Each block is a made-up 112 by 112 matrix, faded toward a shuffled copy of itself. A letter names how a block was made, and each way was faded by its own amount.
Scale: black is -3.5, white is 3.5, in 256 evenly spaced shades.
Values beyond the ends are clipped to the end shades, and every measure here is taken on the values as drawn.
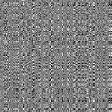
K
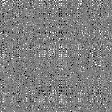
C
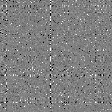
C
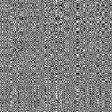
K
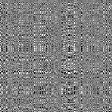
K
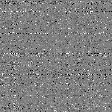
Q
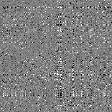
C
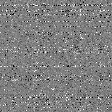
Q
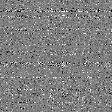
Q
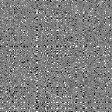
C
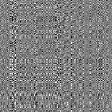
K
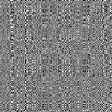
K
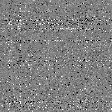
Q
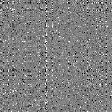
C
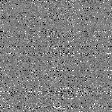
Q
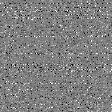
Q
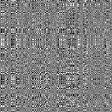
K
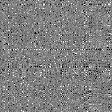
C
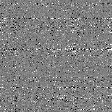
Q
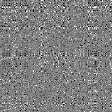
C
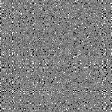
C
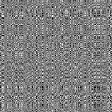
K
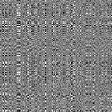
K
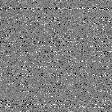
Q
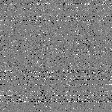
Q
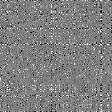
C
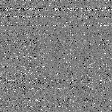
Q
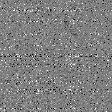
Q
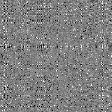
C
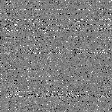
Q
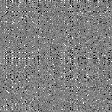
C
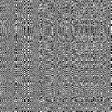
K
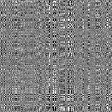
K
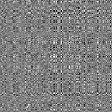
K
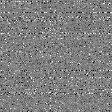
Q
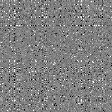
C
